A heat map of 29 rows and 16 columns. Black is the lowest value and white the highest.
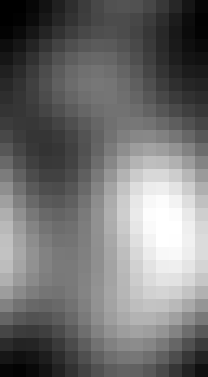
The ninth with the highest average is the middle right. No lone cell stands out from its neighbours. The top middle is the smoothest part. There are no regular stripes.
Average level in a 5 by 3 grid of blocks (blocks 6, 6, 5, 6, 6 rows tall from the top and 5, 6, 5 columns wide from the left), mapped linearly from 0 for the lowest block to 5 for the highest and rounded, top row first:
0 1 0 / 1 2 1 / 2 3 5 / 3 3 5 / 1 2 2
